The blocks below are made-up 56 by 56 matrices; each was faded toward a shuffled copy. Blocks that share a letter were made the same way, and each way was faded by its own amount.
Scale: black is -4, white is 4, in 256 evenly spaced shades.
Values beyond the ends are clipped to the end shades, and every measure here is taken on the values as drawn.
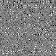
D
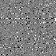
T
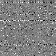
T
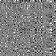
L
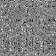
D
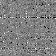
T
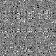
D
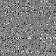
T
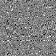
T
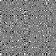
L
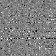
T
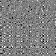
L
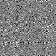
D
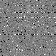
T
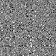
D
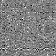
T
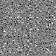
D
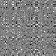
L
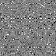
T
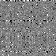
T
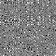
T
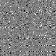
T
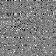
T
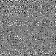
T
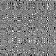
L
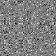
D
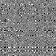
T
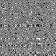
T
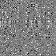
D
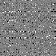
T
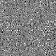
T
